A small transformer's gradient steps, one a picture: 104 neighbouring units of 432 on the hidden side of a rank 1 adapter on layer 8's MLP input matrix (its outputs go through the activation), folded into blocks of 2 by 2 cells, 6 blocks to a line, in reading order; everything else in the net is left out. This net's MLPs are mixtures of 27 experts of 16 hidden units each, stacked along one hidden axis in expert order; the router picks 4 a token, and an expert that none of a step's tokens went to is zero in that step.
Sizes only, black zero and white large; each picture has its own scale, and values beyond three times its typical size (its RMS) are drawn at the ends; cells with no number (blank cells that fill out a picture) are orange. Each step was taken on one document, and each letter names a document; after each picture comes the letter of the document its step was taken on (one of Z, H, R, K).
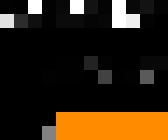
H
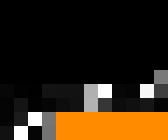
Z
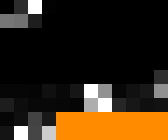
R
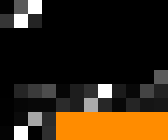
R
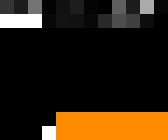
H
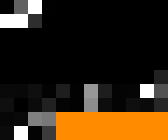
R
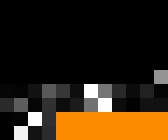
Z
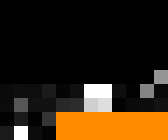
Z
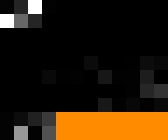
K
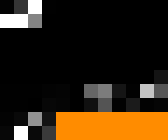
K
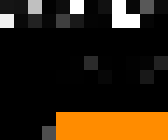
H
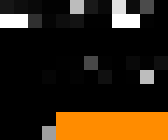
H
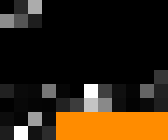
R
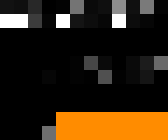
H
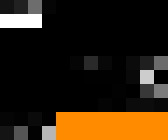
K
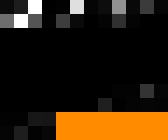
K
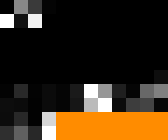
R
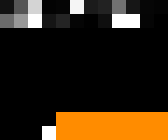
H
